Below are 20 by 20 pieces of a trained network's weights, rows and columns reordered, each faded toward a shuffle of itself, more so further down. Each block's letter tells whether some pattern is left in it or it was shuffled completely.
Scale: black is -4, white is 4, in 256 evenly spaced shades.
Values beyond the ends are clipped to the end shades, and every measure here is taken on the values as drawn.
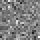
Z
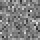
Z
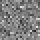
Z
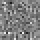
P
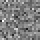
Z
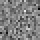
Z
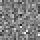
P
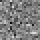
P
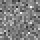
Z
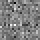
P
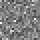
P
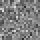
P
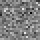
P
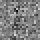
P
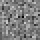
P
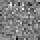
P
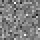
P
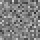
P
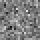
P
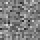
P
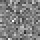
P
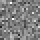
Z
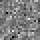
Z
